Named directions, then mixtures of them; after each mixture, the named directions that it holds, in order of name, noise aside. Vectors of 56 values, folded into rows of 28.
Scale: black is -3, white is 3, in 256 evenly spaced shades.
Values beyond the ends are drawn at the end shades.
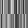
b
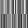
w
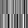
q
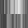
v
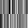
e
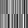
q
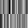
e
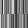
b, e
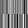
q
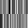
e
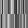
b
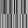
w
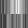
v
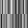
b, w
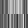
q, v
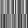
w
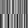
e, q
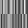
b, w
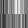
b, v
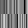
q, w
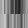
v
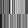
e, v
